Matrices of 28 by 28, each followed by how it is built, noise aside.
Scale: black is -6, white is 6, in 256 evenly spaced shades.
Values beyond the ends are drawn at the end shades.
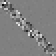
banded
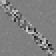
banded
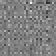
low rank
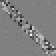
banded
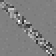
banded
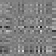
low rank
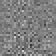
low rank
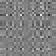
low rank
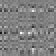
low rank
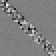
banded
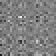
low rank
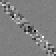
banded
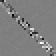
banded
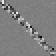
banded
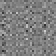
low rank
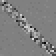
banded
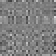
low rank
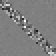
banded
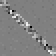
banded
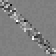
banded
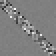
banded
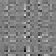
low rank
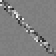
banded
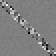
banded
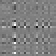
low rank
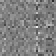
low rank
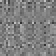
low rank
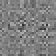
low rank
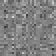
low rank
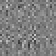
low rank
